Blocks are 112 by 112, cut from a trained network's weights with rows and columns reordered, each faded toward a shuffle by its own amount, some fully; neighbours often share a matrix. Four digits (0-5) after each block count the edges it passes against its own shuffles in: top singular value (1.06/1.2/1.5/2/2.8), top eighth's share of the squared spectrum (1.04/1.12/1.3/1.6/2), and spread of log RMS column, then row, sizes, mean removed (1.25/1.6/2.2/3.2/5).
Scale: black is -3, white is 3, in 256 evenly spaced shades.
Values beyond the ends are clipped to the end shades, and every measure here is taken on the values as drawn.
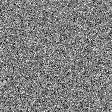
0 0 0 0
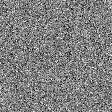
1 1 0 0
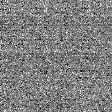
2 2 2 0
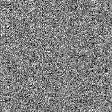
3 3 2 1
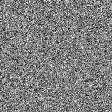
3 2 0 1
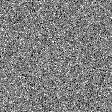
0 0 0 0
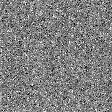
0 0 0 0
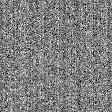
3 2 0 1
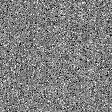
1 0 0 0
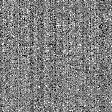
3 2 0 2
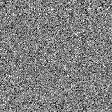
3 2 0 1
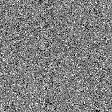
2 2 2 0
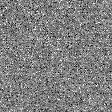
0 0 0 0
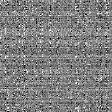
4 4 4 1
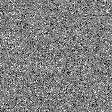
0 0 0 0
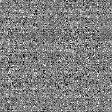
3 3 3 1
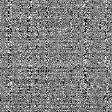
3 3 4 1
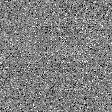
1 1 1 0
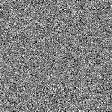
3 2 0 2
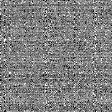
3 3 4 1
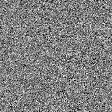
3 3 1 1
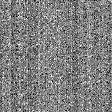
3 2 0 2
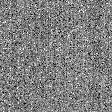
2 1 0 0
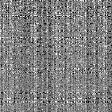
4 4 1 4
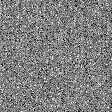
1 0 0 0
